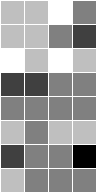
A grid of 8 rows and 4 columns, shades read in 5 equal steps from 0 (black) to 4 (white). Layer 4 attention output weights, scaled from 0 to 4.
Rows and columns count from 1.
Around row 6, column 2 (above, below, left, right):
2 2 3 3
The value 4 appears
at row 1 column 3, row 3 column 1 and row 3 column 3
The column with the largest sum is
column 3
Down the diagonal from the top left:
3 3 4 2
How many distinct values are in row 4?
2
